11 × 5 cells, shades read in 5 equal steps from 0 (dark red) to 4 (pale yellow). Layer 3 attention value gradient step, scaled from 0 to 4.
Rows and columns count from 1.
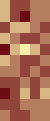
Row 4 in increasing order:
1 1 2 2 3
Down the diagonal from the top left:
3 1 3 1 1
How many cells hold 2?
20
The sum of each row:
9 8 10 9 11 9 8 7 8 8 8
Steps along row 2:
down down up same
